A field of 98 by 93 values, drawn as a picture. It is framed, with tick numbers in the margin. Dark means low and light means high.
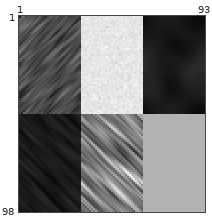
The table splits into 2 rows of 3 panels. Panel 1,1: low, slanting up to the right. Panel 1,2: very high, fine-grained, faint in contrast. Panel 1,3: very low, smooth, faint in contrast. Panel 2,1: very low, slanting down to the right, faint in contrast. Panel 2,2: middling, slanting down to the right, strong in contrast. Panel 2,3: high, flat.
